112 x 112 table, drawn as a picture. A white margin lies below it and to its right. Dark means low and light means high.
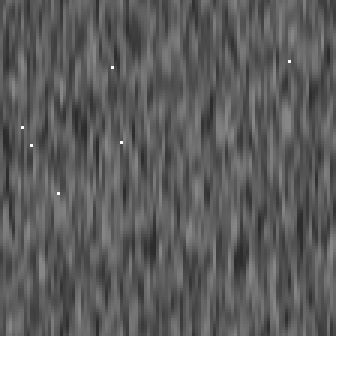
The grain runs up and down. A few values lie far out on both sides of the bulk. Neither half mirrors the other. No overall slope runs across the table. Six lone cells stand out, each far higher than its neighbours.
